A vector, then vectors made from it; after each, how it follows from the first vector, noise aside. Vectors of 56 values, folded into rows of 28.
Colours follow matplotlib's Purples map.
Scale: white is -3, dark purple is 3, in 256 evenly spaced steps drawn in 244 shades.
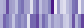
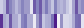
wrapped around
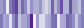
wrapped around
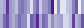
copied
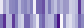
wrapped around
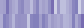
shrunk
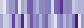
wrapped around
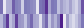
wrapped around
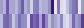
copied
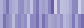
shrunk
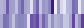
copied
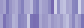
shrunk
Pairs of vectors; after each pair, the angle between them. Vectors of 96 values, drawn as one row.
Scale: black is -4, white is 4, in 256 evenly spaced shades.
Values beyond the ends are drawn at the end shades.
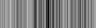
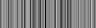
orthogonal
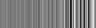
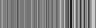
nearly parallel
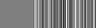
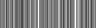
partly aligned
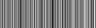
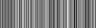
orthogonal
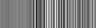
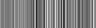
nearly parallel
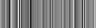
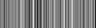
orthogonal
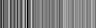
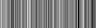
partly opposed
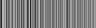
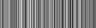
partly opposed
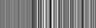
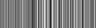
nearly parallel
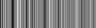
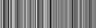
partly opposed
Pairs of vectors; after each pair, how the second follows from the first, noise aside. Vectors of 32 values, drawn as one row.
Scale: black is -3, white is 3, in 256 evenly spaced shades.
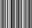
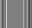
partly zeroed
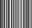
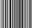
negated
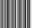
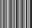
negated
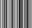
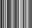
negated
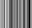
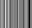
partly zeroed
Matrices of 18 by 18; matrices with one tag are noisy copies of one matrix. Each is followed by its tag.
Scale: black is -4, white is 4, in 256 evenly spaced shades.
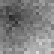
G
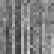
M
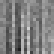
M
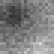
G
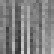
M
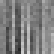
M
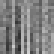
M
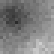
G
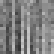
M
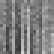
M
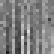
M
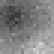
G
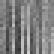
M
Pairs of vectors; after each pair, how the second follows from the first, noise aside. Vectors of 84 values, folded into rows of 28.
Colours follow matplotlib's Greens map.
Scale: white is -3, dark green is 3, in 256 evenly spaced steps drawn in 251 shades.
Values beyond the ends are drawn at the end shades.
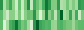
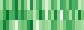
negated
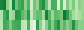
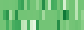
partly zeroed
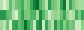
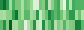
negated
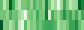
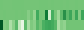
partly zeroed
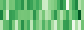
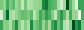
negated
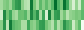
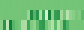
partly zeroed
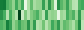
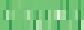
partly zeroed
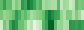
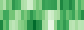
negated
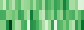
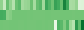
partly zeroed
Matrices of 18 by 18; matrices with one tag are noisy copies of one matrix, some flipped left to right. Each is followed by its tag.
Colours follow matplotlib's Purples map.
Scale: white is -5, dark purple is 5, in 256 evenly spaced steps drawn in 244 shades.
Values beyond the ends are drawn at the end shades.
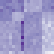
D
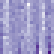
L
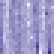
L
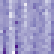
L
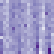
L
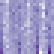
L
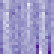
L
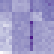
D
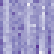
L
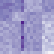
D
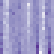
L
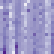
L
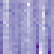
L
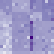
D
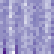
L
